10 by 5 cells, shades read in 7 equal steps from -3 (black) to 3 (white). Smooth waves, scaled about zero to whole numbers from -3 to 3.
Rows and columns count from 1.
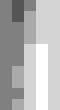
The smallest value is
-1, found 2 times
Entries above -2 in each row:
5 5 5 5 5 5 5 5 5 5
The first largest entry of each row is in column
4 4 4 4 4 4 4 4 4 4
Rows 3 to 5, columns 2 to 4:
0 1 2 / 0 1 2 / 0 2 3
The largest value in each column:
0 1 2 3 2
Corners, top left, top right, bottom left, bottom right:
0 2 0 2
